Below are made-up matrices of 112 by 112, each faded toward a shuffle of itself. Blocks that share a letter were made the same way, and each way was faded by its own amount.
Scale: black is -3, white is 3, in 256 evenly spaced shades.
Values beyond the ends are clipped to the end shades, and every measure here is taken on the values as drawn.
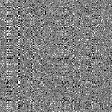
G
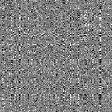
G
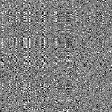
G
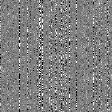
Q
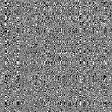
G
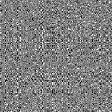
G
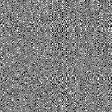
G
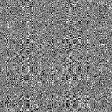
G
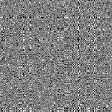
G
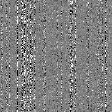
Q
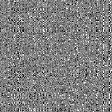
G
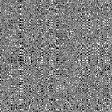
G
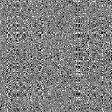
G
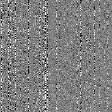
Q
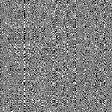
G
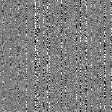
Q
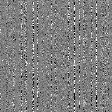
Q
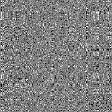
G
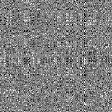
G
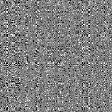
G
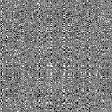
G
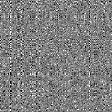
G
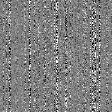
Q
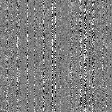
Q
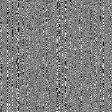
Q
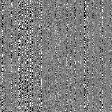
Q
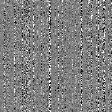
Q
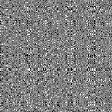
G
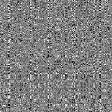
G
